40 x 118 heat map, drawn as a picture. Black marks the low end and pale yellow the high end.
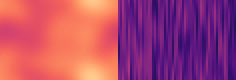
The table splits into one row of 2 panels. Panel 1,1: high, smooth. Panel 1,2: low, streaked downward.
